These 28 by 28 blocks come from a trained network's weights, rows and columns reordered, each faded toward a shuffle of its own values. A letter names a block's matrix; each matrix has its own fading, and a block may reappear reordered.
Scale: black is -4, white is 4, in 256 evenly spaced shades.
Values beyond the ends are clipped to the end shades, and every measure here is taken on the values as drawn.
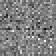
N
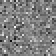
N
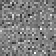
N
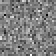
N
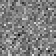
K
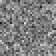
K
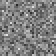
K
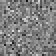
K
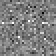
N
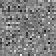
N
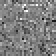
N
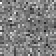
N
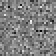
N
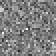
K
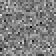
K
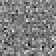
N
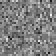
K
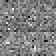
N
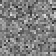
K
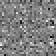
N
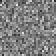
K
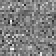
N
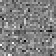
N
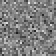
K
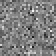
K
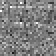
N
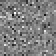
N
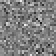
N
